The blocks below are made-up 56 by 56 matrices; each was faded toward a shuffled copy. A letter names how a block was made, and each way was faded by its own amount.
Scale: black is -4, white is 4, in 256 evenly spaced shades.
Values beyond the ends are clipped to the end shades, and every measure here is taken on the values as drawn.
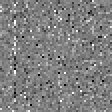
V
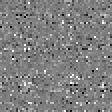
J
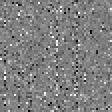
V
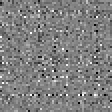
J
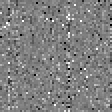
V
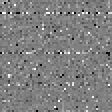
J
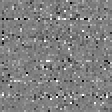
J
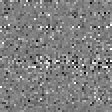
J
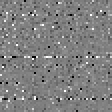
J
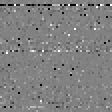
J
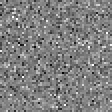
V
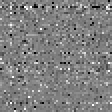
J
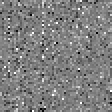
V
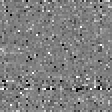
J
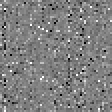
V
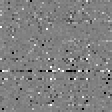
J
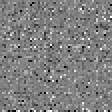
J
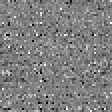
J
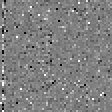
V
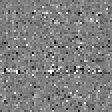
J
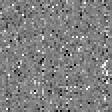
V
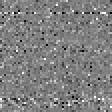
J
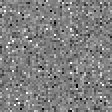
V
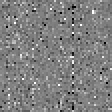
V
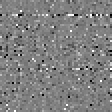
J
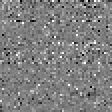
J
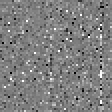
V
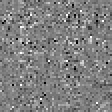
J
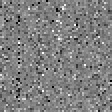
V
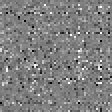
J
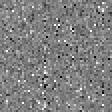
V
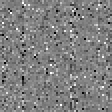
V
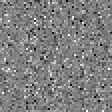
V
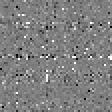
J
